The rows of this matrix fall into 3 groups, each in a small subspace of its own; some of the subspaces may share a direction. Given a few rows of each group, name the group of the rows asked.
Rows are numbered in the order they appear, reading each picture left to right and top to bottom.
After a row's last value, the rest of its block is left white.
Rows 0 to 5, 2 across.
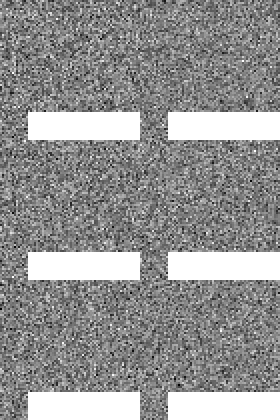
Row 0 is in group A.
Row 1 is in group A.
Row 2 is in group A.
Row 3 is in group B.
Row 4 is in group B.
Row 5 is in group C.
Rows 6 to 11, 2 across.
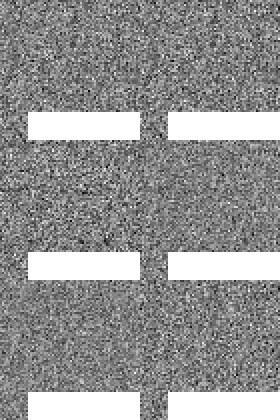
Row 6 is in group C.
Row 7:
C
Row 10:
A
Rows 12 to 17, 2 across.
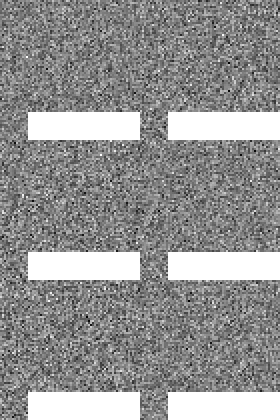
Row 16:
A
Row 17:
A
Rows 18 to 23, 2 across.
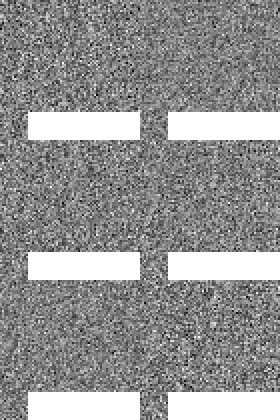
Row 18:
B
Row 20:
B
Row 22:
C
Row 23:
C
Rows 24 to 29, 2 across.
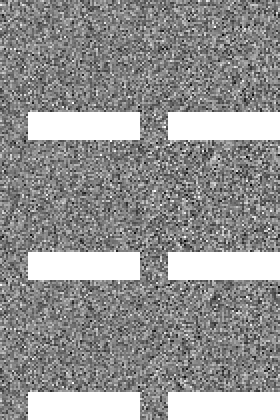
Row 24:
B
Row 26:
A
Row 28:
B
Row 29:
C
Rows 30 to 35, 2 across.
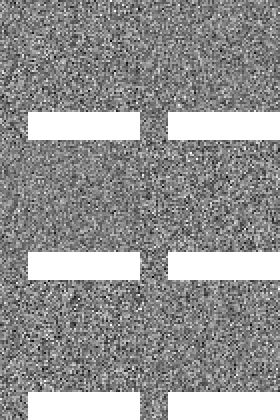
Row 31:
C
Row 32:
C
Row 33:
A
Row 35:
B
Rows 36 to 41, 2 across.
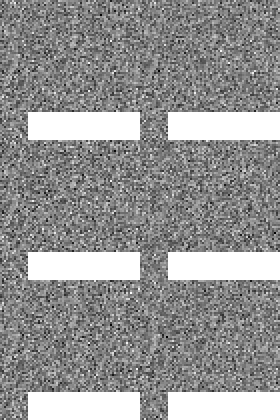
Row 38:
B
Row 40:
B
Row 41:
A
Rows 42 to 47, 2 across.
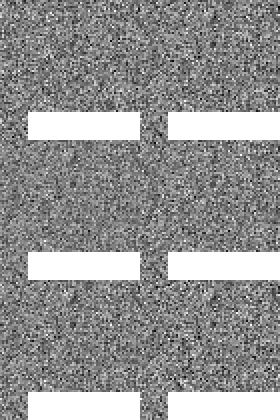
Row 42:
A
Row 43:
C
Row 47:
C
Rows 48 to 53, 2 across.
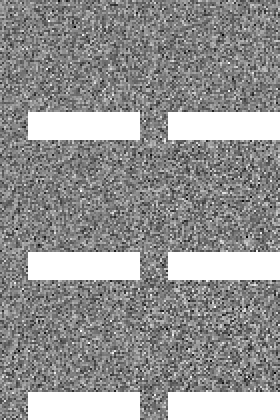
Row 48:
A
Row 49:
A
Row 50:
C
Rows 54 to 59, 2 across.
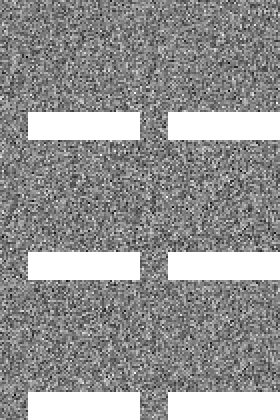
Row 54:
A
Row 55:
A
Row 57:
A
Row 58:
A
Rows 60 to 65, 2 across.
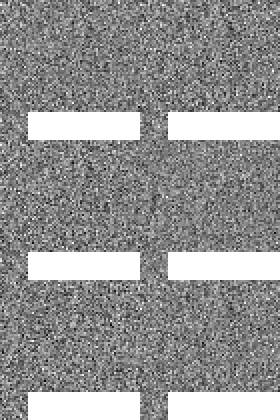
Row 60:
B
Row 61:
B
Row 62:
B
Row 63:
A
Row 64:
C
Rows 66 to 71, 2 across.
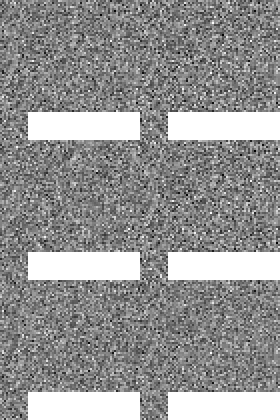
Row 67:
B
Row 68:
C
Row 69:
B
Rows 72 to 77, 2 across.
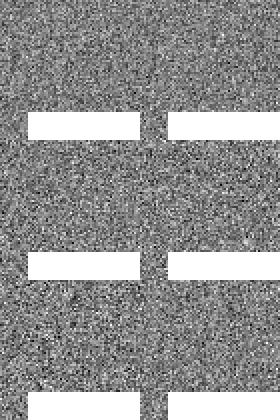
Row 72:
A
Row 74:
B
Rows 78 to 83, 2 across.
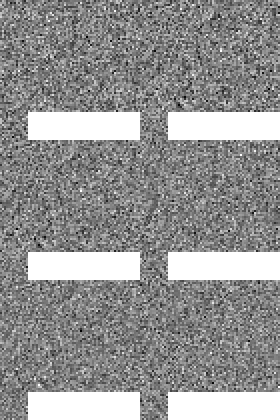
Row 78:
A
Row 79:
C
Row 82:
C
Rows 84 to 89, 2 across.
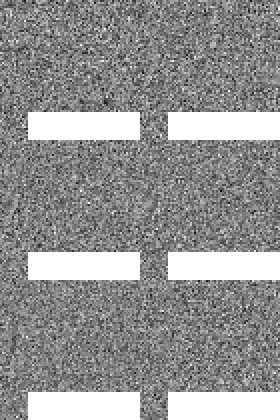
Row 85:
C
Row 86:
C
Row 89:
A
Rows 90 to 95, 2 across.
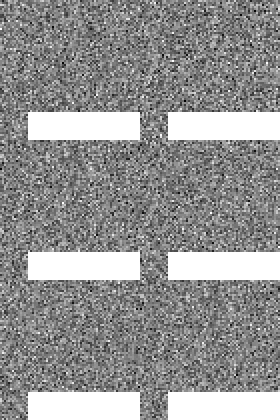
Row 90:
B
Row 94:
B
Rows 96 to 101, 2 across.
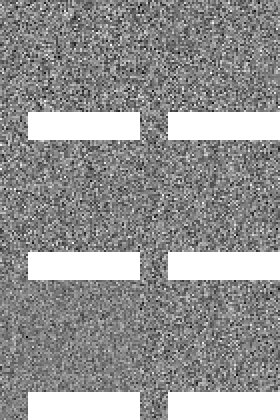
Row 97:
B
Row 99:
B
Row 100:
A
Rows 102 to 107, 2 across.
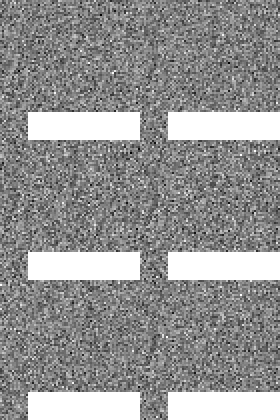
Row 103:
A
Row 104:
B
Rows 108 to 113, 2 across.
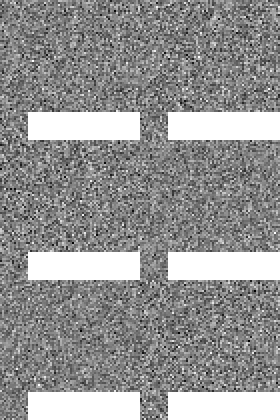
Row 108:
C
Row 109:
C
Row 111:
A
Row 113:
B
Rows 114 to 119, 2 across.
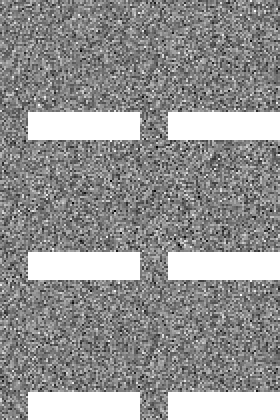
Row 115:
B
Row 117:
C
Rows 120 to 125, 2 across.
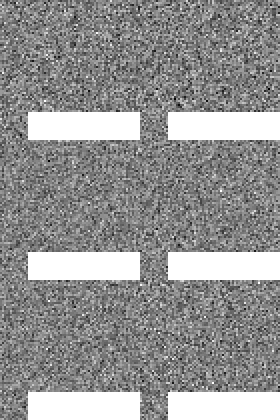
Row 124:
A
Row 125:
B
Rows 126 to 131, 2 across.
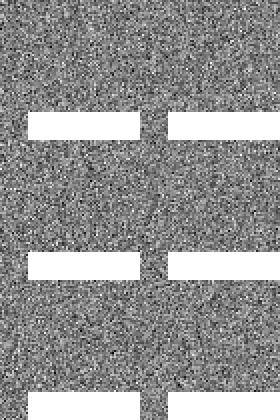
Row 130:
C
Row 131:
C
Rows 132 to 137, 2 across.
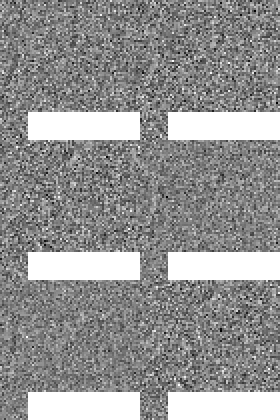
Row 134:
C
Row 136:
A
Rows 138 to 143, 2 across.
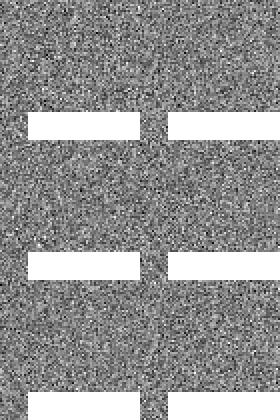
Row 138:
C
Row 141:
B
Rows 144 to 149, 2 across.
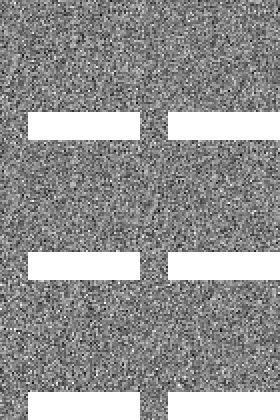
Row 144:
A
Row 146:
C
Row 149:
C
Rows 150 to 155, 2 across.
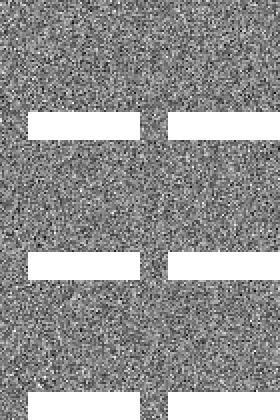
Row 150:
B
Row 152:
C
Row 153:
B
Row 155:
A
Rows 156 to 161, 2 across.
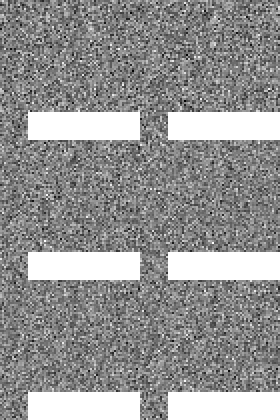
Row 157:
C
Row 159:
B
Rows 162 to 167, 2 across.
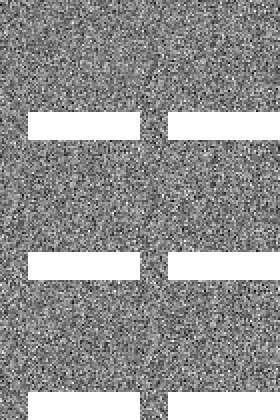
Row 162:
B
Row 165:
C
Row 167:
C
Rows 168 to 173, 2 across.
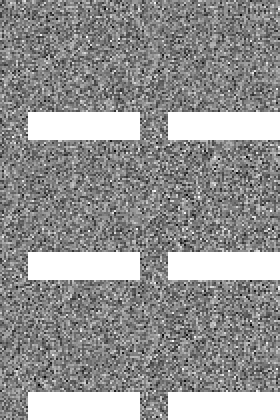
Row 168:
A
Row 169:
B
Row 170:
A
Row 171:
C
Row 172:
C
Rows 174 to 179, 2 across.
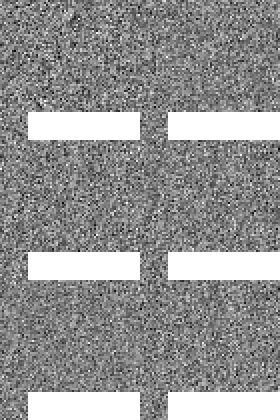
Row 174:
C
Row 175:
A
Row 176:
B
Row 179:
B
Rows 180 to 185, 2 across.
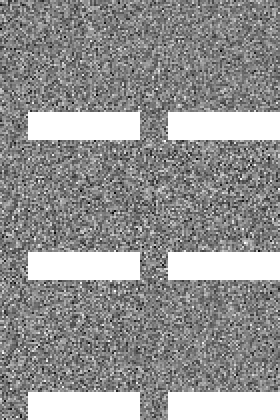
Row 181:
C
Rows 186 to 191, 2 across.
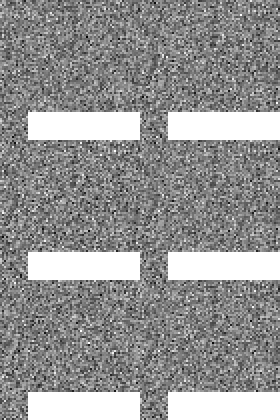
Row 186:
A
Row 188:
B
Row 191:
A
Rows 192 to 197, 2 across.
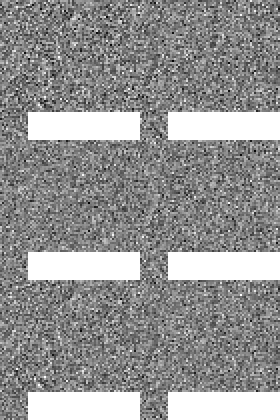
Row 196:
C
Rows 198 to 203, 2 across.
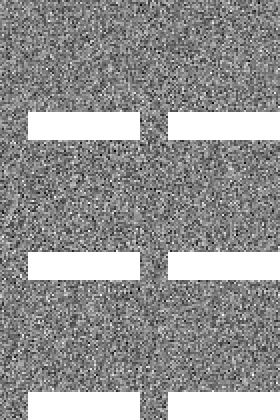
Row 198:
A
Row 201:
B
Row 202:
B
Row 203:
A
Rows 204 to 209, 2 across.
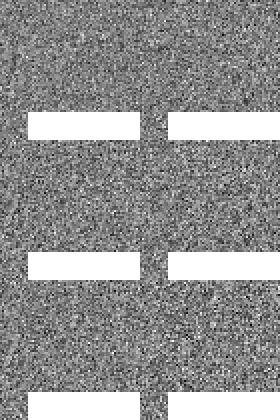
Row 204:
A
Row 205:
A
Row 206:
C
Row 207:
A
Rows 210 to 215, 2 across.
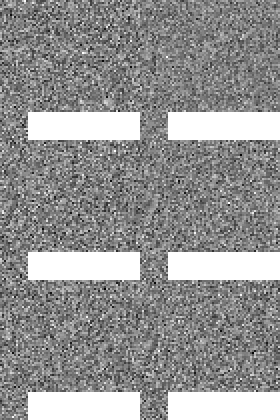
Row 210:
A
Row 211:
A
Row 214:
A
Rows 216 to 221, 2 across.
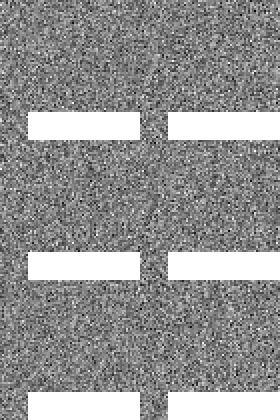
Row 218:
B
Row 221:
B
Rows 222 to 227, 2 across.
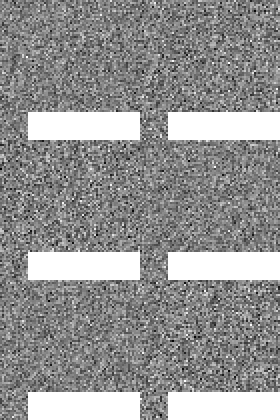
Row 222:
A
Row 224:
B
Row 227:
C
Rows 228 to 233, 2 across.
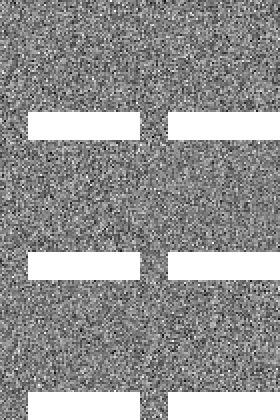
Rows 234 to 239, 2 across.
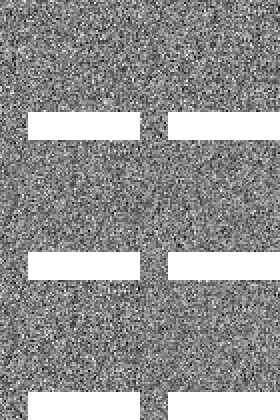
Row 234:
A
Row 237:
C
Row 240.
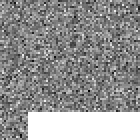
